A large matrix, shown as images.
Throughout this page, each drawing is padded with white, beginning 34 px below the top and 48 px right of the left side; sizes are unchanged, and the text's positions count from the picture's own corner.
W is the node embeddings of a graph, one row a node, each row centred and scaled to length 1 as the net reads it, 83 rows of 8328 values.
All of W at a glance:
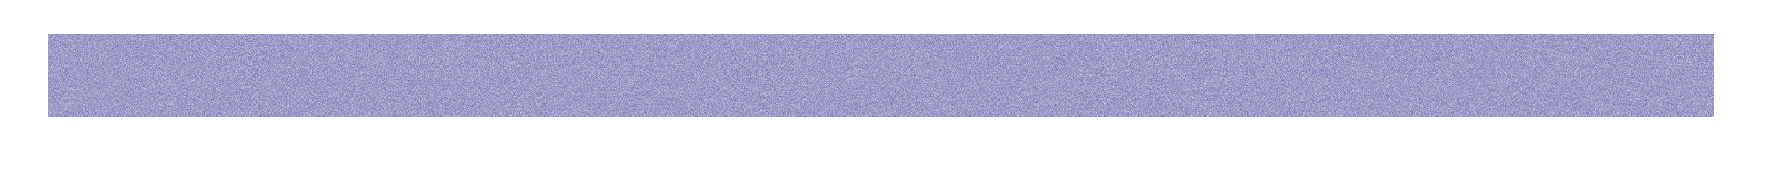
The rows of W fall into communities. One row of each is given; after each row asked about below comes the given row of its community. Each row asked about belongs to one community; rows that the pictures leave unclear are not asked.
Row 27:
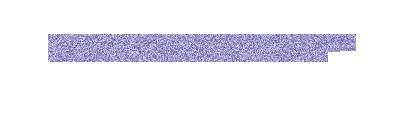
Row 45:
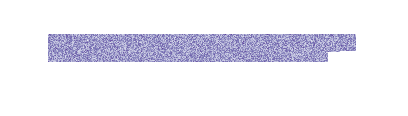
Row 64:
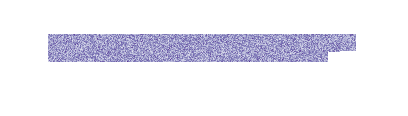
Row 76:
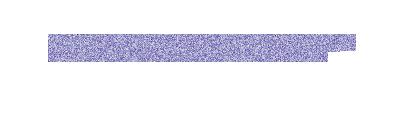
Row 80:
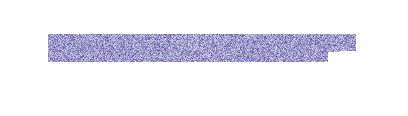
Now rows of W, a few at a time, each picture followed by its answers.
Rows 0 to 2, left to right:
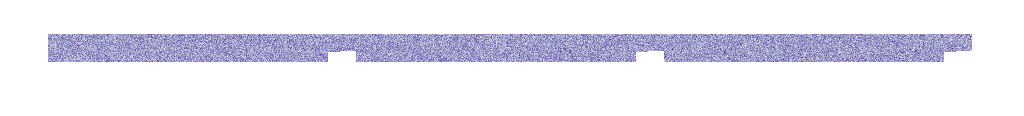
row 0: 27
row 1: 80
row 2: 64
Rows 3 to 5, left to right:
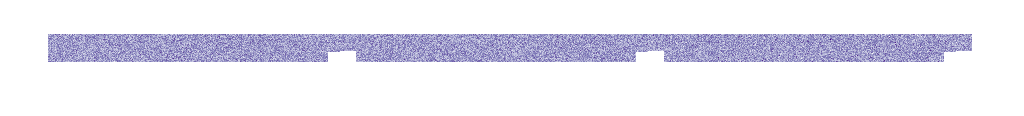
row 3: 27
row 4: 80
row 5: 27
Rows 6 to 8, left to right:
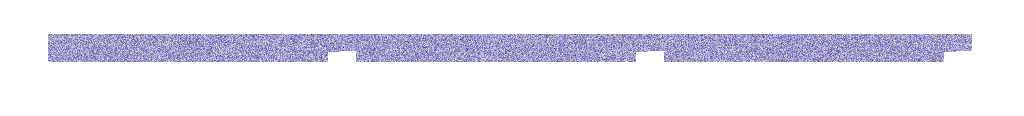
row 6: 64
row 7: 45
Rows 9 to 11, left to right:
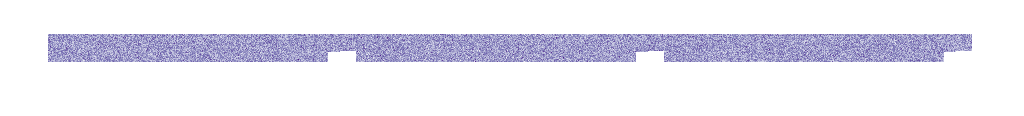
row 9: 45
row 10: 45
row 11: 80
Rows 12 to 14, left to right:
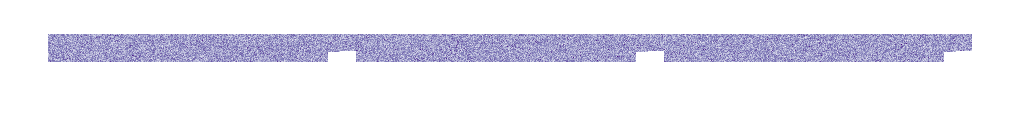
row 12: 64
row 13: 45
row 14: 76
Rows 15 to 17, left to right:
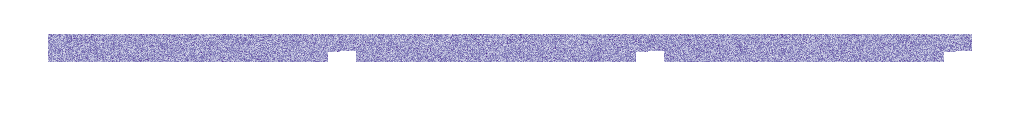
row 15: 45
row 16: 27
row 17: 80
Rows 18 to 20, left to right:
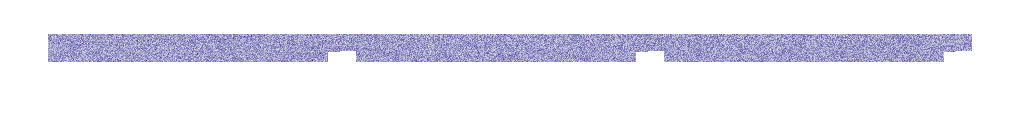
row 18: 27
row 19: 45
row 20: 80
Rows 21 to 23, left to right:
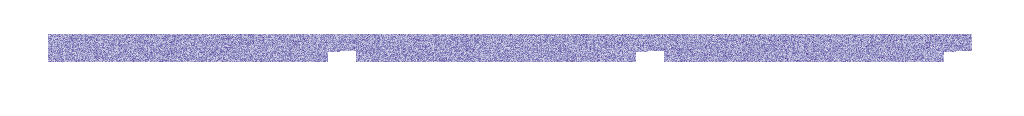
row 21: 27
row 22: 45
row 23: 45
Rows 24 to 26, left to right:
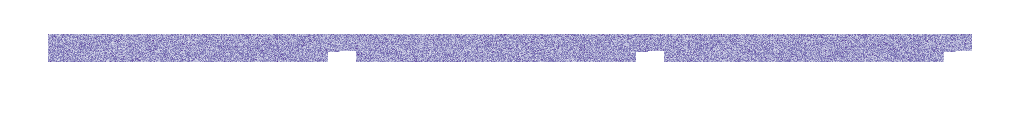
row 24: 80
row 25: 64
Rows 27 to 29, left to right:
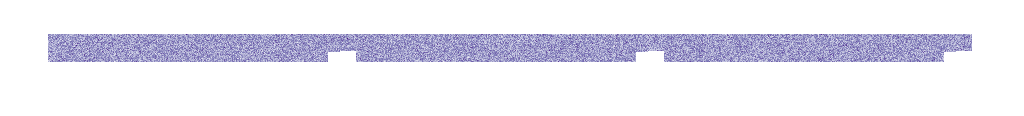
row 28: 80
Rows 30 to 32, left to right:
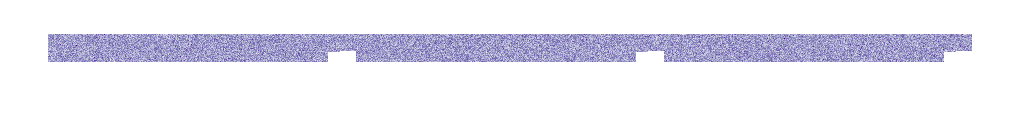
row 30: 27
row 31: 76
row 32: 76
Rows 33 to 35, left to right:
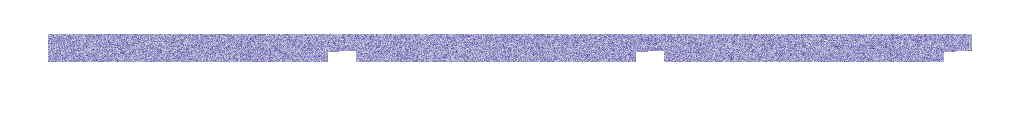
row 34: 27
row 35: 80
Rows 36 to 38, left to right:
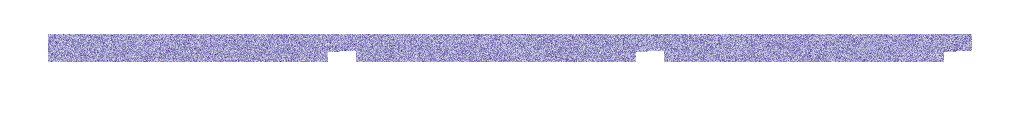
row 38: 45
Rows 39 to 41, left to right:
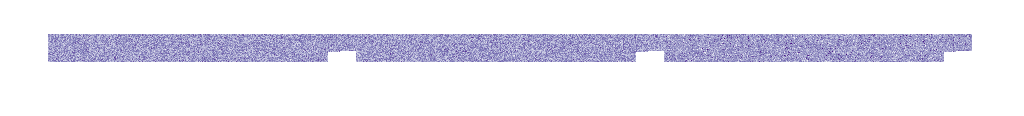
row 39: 80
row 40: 80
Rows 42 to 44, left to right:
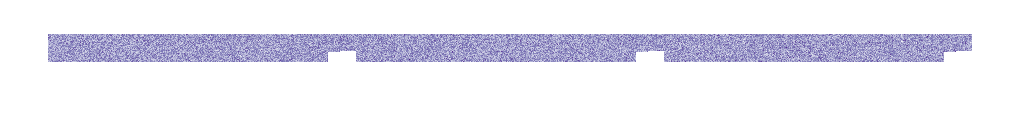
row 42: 27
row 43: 80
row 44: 45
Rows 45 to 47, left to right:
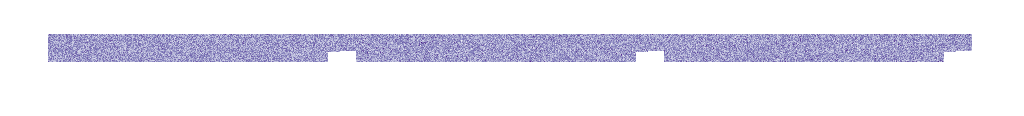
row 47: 76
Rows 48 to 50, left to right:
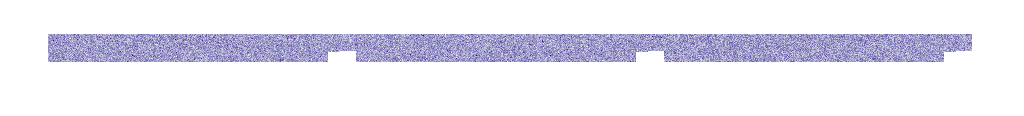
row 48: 64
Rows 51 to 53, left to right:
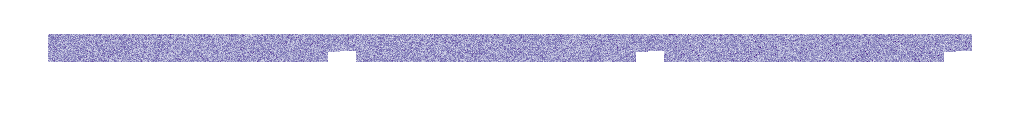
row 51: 80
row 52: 27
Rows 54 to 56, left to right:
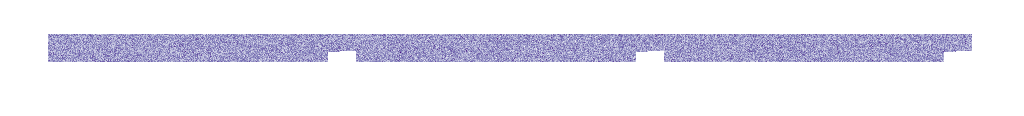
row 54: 64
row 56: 80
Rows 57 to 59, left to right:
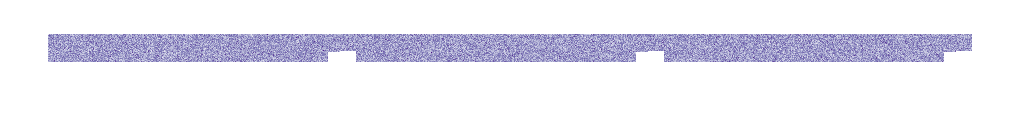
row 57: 27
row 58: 45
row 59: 76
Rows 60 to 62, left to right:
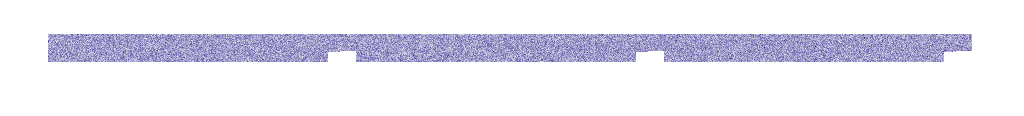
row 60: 76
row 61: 64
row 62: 45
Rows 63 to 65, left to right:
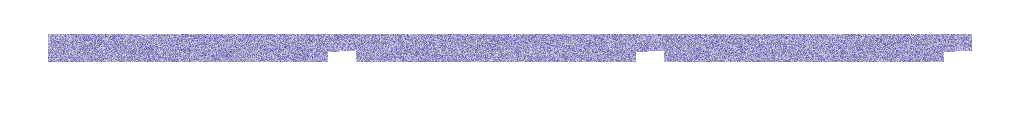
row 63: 76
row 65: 80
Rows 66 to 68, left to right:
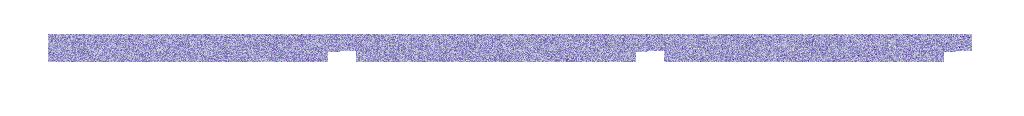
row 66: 80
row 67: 45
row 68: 64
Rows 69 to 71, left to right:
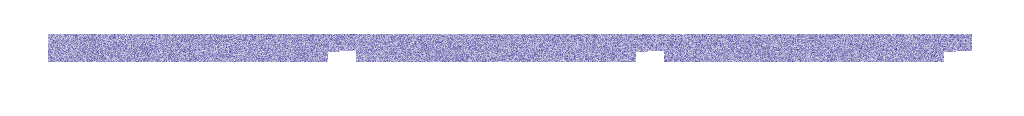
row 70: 76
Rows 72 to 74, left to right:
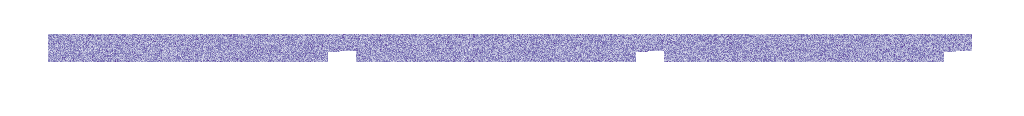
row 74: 76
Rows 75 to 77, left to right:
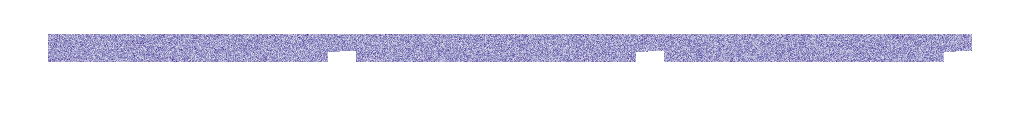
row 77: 80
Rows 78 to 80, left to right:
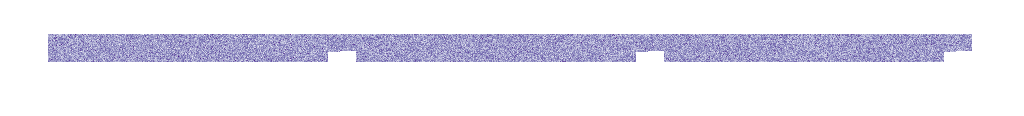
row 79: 27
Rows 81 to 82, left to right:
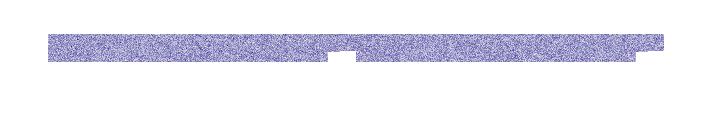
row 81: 45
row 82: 45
